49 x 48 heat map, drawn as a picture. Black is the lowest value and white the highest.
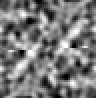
Average level on the scale: 50%. Slope: none. Seam: none. Symmetry: a half turn. Grain: blotchy.
